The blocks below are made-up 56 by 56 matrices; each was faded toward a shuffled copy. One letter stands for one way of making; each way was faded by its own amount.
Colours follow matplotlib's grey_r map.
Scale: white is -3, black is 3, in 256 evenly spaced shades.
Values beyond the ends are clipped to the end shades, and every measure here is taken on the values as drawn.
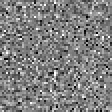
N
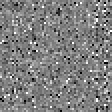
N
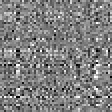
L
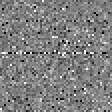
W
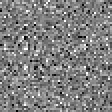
W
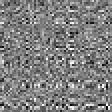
L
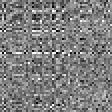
L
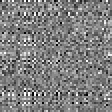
L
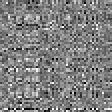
L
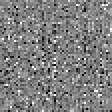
N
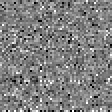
W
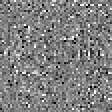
W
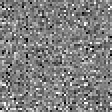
W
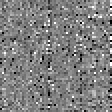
N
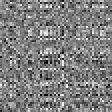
L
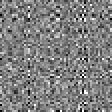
L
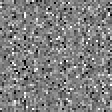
N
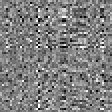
L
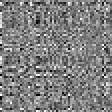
L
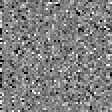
N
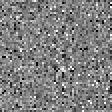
N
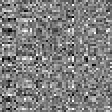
L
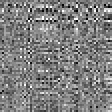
L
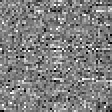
W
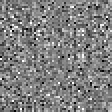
W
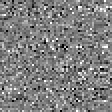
W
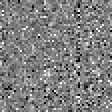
N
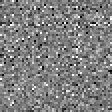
W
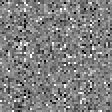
N
